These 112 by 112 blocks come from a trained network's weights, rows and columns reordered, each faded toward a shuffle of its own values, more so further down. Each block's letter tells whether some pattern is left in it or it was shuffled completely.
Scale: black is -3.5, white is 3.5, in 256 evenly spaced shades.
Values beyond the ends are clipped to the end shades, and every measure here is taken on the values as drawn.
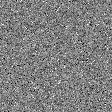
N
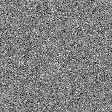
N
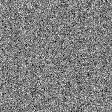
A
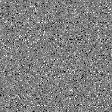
A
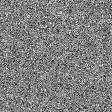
A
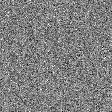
A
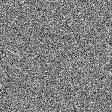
N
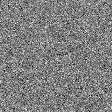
A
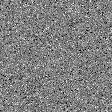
N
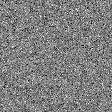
N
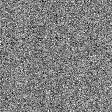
A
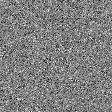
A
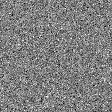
N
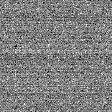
A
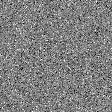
N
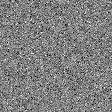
N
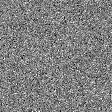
N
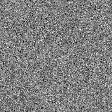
A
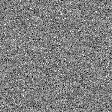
A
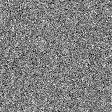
N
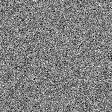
N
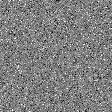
N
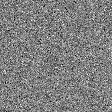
N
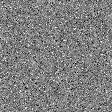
N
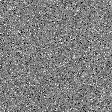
N
